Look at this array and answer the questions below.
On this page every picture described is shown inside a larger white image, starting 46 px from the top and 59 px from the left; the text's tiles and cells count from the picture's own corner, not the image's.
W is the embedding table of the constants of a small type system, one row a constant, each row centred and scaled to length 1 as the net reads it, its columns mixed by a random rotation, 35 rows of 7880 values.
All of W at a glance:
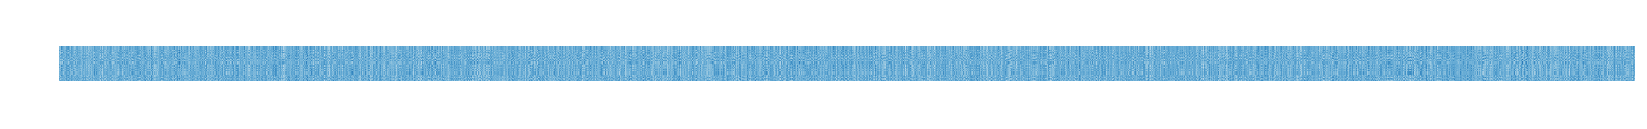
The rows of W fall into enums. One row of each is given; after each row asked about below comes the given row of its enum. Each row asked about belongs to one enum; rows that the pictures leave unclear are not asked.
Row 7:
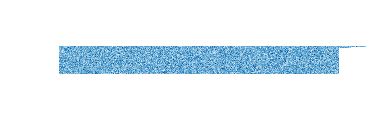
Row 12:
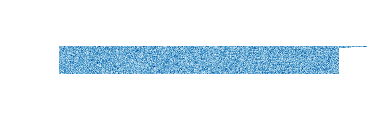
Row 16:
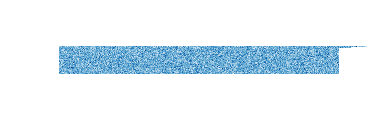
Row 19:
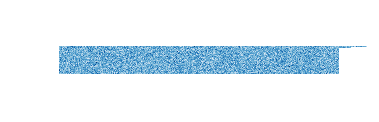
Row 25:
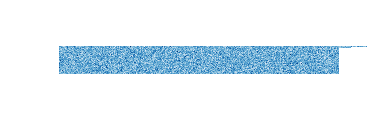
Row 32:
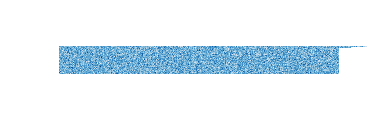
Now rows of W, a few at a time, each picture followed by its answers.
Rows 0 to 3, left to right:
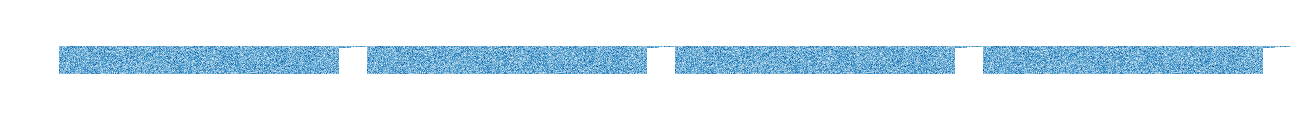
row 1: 19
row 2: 19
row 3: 19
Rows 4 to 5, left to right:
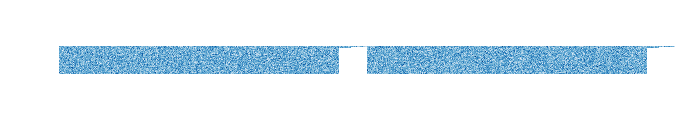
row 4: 32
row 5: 19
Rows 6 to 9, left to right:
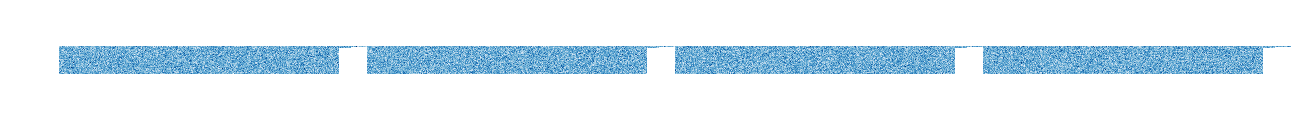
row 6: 16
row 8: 19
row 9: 12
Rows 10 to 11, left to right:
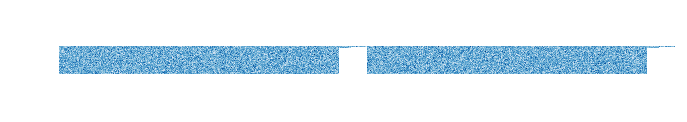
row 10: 7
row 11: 25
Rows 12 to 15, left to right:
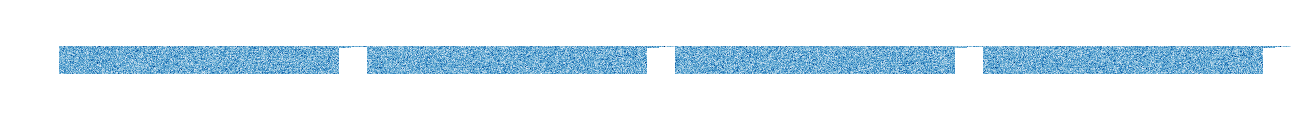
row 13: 16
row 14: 25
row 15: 16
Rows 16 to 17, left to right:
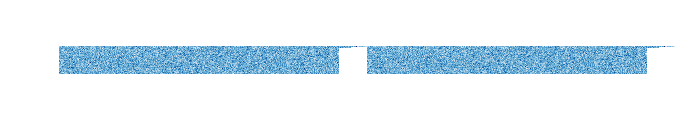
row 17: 16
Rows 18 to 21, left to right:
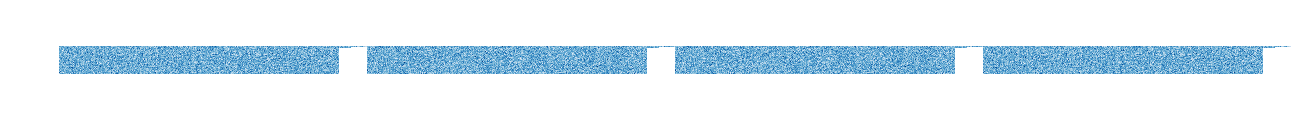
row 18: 32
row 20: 19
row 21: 32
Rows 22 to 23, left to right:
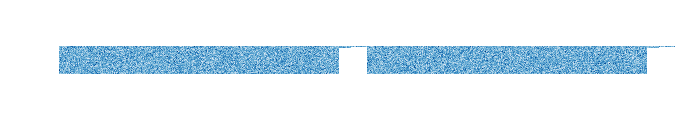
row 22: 19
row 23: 25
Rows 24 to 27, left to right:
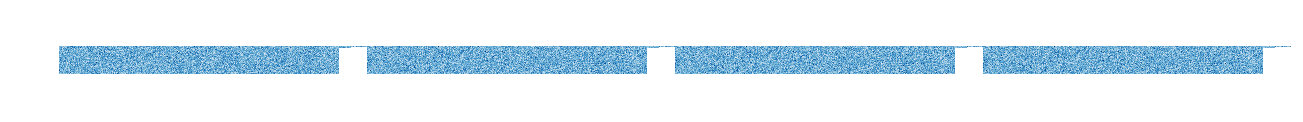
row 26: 25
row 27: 25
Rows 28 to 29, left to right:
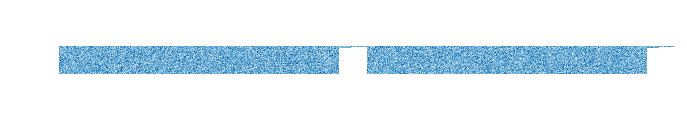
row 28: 25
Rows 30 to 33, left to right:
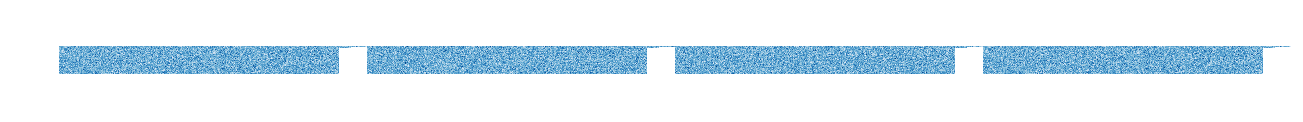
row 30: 7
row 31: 12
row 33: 7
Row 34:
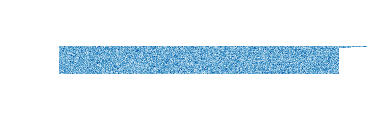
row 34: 12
